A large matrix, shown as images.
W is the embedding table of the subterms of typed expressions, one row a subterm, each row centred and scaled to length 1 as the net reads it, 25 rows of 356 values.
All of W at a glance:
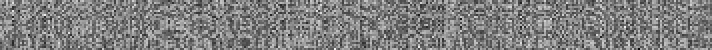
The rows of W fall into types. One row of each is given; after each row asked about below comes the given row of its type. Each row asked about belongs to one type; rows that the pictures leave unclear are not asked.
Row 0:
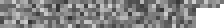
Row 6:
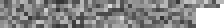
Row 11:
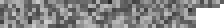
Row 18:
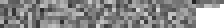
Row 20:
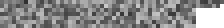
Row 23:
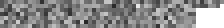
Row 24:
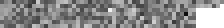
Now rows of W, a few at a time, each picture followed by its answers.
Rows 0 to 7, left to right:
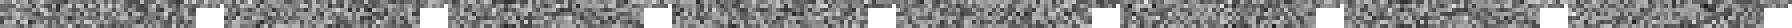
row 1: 0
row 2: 6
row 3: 11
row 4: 20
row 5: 23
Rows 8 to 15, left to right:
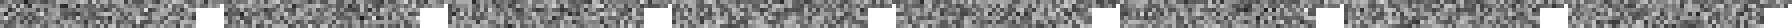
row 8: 24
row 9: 23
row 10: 11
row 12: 20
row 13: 11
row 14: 11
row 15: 0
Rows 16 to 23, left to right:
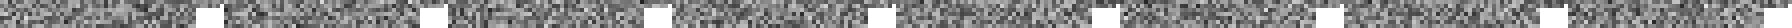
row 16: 0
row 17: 18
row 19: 0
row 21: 24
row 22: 20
